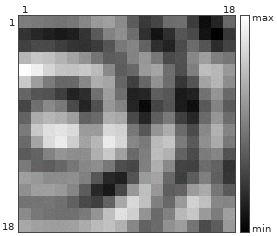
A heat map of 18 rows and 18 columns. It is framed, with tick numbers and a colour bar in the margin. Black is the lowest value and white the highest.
The bottom left is the smoothest part. Rings spread out from the middle left. The halves do not mirror each other. Stripes running across repeat 3 times from top to bottom.
